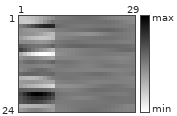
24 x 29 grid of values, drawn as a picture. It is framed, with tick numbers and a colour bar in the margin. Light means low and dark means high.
The right part is calmer, past a seam about 30% of the way across. The grain runs across in streaks. The distribution is heavy-tailed on both sides. Neither half mirrors the other. Overall the values sit about 50% of the way up the scale.
